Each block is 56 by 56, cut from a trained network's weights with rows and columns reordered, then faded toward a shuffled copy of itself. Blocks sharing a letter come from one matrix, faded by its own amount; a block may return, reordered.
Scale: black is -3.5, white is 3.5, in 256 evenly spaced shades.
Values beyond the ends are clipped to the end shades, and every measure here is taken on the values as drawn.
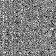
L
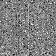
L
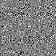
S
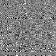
S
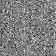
L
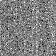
L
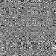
S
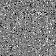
L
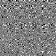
S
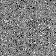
L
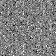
L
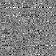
S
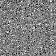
L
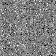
L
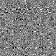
S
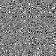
S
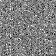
L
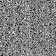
L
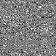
S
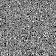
L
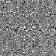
S
